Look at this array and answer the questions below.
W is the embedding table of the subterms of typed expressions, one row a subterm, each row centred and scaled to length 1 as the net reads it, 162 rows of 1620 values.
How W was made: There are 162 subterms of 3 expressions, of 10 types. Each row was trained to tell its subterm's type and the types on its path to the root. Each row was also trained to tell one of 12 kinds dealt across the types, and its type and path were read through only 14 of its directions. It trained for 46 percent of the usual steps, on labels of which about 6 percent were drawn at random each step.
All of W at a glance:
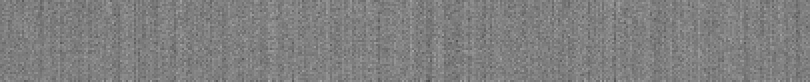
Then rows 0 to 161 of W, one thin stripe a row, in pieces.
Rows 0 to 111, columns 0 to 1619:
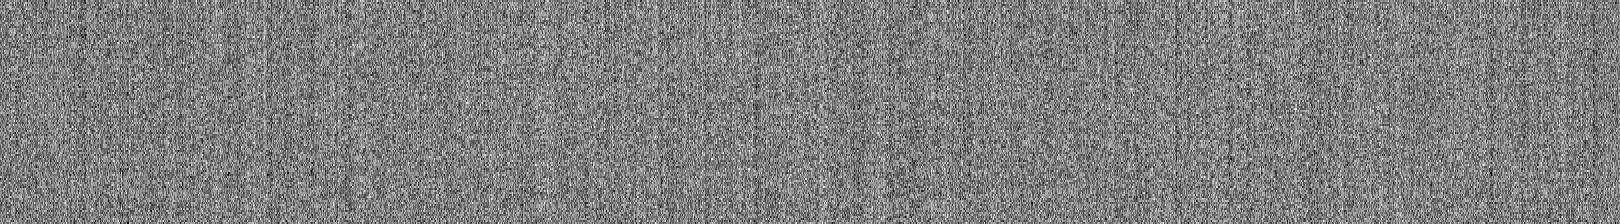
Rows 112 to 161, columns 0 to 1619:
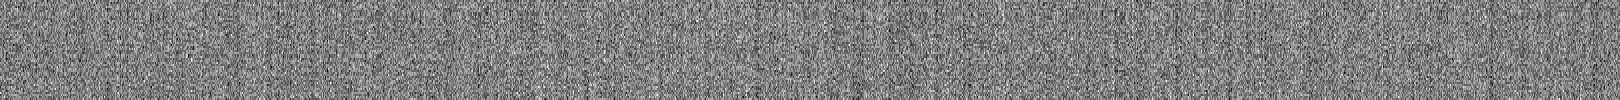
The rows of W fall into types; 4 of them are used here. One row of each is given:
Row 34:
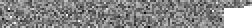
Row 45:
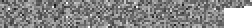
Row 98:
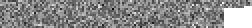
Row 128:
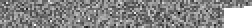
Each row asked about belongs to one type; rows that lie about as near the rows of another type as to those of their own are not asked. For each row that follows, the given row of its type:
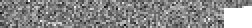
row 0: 128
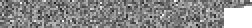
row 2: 45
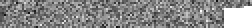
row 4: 128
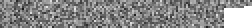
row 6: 98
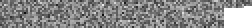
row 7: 128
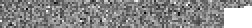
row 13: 45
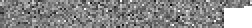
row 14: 128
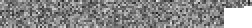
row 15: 128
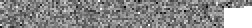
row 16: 34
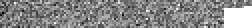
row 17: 128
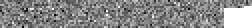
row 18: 98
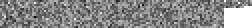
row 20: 128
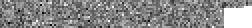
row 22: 34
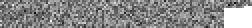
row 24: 128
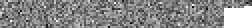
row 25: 45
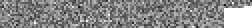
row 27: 98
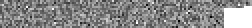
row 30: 98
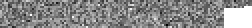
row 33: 45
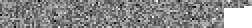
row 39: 98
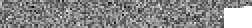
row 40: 45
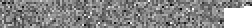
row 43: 34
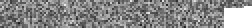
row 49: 128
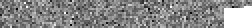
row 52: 34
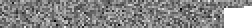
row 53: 34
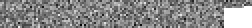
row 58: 128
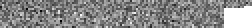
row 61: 45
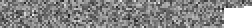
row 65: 128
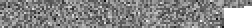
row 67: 45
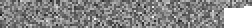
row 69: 34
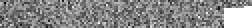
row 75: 128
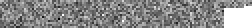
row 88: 34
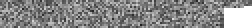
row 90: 45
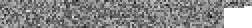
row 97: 98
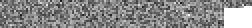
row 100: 128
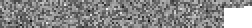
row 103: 34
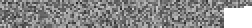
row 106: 45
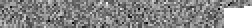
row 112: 98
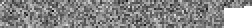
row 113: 45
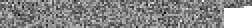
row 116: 34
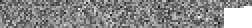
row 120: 45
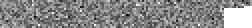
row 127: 98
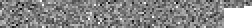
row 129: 98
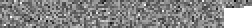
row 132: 34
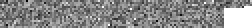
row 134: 45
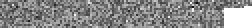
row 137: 45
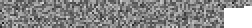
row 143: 98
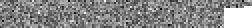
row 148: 128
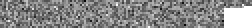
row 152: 128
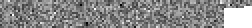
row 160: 98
